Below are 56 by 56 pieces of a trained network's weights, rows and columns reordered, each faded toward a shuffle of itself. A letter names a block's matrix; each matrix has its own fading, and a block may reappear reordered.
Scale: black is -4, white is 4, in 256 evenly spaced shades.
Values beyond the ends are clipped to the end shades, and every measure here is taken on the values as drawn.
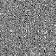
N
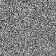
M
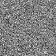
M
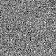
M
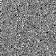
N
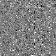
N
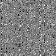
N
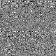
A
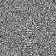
M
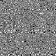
A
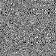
A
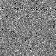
A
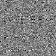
A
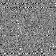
A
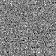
M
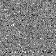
A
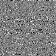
A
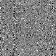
N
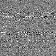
A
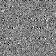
A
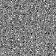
N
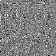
N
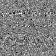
A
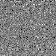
A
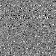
A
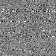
A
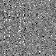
N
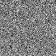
M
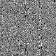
N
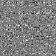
A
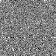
A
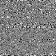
A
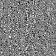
N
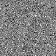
M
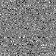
A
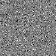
N
